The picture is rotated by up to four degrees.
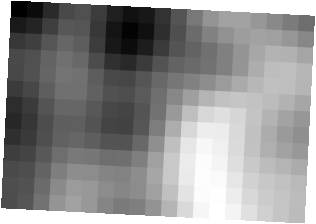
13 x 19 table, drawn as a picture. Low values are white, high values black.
Values rise toward the top left. On average the colour sits 50% of the way up the scale. No lone cell stands out from its neighbours. The ninth with the lowest average is the bottom right.
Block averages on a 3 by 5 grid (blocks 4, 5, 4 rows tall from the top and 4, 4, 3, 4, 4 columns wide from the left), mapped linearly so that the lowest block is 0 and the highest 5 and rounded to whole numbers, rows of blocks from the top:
55532 / 44312 / 43201
